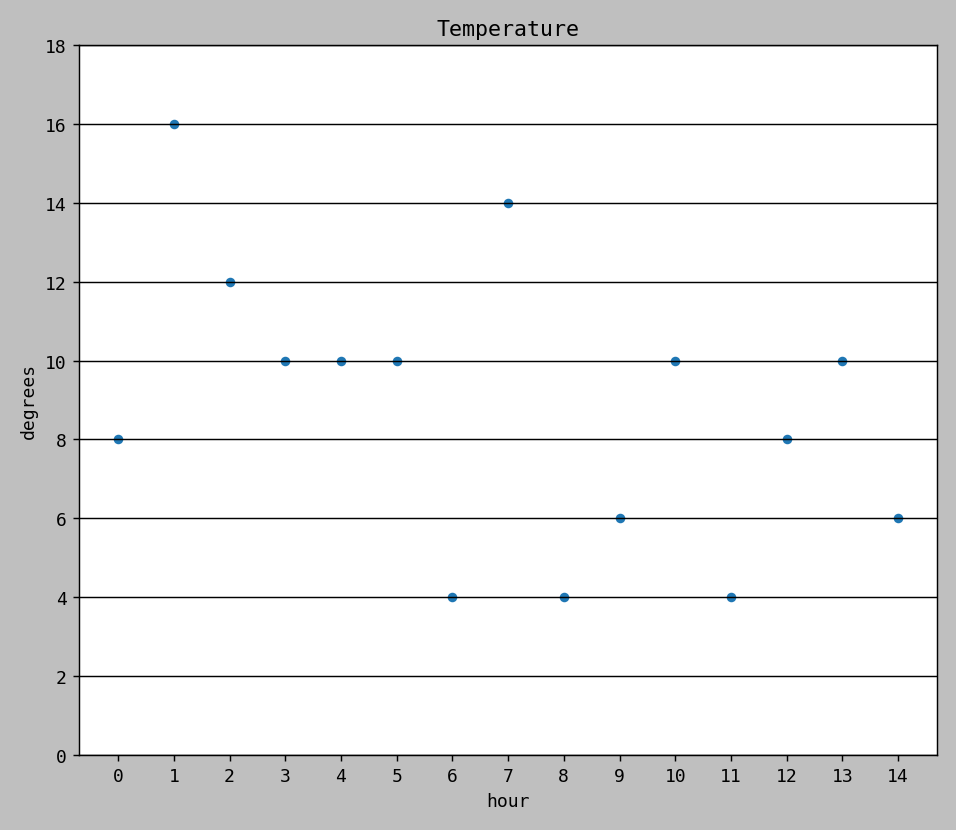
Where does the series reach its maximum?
1
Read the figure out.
Title: Temperature
x-axis: hour, ticks 0 1 2 3 4 5 6 7 8 9 10 11 12 13 14
y-axis: degrees, ticks 0 2 4 6 8 10 12 14 16 18
Values:
8 16 12 10 10 10 4 14 4 6 10 4 8 10 6
